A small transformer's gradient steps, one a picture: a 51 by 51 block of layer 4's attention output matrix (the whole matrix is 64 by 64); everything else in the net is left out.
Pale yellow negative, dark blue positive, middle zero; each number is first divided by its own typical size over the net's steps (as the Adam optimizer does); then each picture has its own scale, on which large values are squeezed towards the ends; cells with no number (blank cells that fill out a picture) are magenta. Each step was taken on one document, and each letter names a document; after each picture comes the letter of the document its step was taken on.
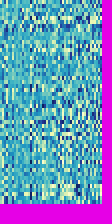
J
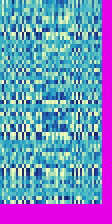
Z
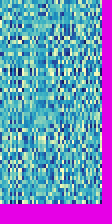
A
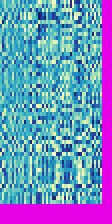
J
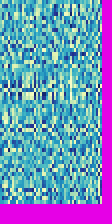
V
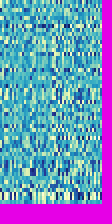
J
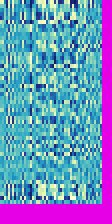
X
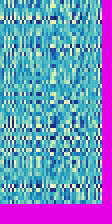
X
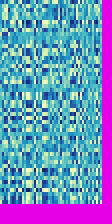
Z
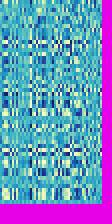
J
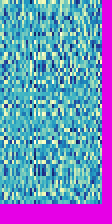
J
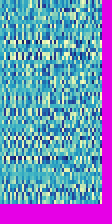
V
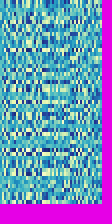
Z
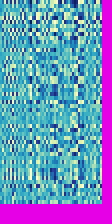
X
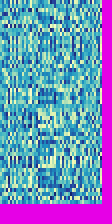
V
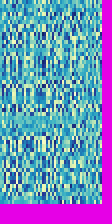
V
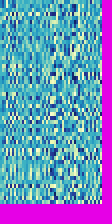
X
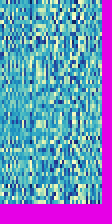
X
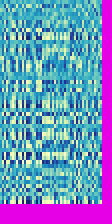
Z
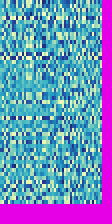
Z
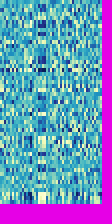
J
